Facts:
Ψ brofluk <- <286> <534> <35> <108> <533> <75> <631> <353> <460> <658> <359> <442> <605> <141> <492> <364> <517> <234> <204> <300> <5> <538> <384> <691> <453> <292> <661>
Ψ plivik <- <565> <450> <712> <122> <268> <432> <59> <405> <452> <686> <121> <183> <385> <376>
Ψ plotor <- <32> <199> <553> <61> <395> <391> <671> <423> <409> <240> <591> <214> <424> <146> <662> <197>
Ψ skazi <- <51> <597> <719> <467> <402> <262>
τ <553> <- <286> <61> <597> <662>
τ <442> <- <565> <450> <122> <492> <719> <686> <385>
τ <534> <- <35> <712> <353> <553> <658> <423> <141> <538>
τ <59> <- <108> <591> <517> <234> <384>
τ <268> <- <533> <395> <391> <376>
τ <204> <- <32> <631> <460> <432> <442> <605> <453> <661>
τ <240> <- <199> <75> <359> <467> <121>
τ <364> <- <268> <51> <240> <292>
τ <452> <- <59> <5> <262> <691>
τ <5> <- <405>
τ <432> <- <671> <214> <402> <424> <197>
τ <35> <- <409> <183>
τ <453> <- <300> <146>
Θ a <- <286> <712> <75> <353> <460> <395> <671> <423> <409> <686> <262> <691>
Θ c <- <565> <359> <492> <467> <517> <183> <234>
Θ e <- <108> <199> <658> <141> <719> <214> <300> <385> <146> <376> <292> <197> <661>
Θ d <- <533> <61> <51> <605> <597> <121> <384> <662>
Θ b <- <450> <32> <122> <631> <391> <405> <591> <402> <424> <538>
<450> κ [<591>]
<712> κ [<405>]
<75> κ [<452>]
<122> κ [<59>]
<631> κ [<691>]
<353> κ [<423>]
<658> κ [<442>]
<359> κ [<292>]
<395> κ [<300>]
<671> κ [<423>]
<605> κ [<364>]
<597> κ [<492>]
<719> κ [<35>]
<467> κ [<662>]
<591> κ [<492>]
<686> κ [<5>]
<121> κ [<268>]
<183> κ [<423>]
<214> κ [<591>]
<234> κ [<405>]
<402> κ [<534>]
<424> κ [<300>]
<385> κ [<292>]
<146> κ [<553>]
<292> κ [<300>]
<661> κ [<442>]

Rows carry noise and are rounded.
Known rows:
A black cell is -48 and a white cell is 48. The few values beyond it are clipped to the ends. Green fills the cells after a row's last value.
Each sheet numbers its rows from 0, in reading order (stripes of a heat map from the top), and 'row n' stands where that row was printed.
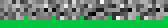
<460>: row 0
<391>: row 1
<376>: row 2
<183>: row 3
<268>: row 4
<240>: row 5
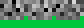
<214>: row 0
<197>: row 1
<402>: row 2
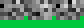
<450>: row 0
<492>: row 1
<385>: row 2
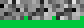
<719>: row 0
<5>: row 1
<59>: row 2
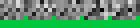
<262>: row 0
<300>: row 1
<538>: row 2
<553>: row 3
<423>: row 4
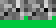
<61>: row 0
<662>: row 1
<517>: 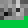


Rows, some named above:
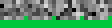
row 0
<121>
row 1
<75>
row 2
<553>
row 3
<492>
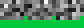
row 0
<671>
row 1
<712>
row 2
<432>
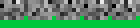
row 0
<686>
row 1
<538>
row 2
<661>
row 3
<686>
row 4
<719>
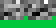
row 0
<565>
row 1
<183>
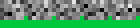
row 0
<492>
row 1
<51>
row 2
<405>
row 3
<467>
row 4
<199>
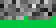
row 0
<605>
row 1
<671>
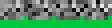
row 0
<409>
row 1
<359>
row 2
<424>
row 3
<292>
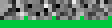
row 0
<553>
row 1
<591>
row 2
<597>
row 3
<631>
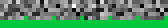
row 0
<353>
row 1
<658>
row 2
<395>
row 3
<432>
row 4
<234>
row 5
<424>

